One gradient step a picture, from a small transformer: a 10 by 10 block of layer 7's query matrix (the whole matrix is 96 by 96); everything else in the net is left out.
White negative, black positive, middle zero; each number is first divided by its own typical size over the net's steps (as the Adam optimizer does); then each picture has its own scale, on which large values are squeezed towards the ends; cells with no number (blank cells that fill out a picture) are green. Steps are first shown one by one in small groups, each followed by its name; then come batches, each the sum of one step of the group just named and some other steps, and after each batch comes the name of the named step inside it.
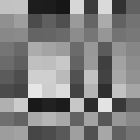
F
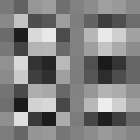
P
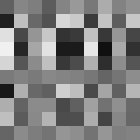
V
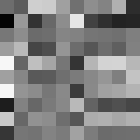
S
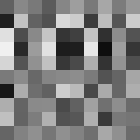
V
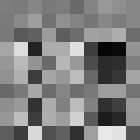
V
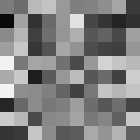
S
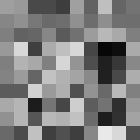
F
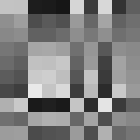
F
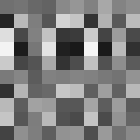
V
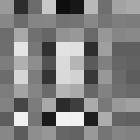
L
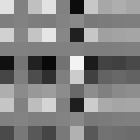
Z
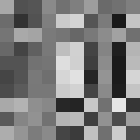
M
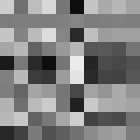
Z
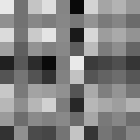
Z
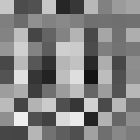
L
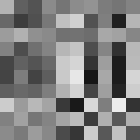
M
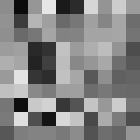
L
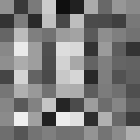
L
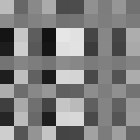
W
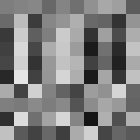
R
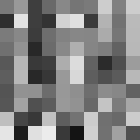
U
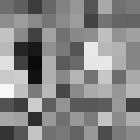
R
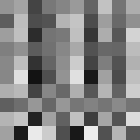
U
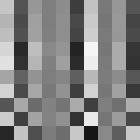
R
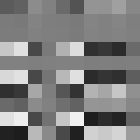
R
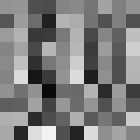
U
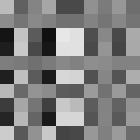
W
